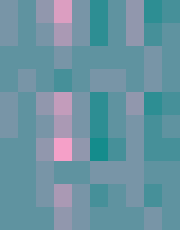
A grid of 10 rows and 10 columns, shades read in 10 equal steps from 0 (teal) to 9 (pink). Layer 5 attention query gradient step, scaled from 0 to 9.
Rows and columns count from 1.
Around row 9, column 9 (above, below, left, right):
3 4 4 3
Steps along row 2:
down up up down down up up down up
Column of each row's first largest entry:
4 4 4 2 4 4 4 3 4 4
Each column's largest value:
4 4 5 9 5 4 4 5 4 3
